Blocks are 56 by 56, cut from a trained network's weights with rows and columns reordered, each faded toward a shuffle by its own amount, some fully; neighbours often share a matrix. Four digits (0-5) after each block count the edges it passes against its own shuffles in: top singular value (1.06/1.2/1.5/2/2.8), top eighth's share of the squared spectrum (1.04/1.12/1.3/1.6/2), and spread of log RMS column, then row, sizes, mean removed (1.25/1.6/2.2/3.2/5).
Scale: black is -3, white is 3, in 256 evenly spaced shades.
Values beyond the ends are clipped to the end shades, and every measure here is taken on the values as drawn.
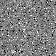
0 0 0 0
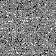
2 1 1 0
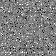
1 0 0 0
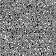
1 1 0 0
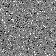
0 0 0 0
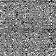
2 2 2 0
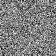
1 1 0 0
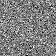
0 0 0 0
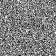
0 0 0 0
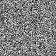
0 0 0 0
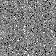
1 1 0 0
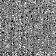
2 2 0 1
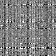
4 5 1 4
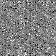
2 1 0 1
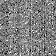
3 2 0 1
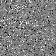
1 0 0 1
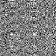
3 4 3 2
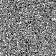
1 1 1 0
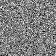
2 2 1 0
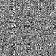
3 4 2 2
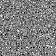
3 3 0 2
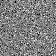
0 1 0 0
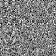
3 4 2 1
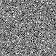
1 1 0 0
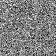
1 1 0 0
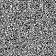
2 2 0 0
